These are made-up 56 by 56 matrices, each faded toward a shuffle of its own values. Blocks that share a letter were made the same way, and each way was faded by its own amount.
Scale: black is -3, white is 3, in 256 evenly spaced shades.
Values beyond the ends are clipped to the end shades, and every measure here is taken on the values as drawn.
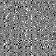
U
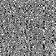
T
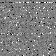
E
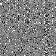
T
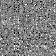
T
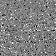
E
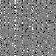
U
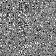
T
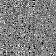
T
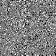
T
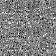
T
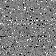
E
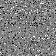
E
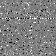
E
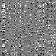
U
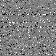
E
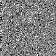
T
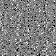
T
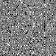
T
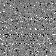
E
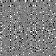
U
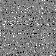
E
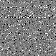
E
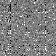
T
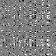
U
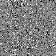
T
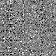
T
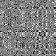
U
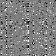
U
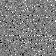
E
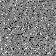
E
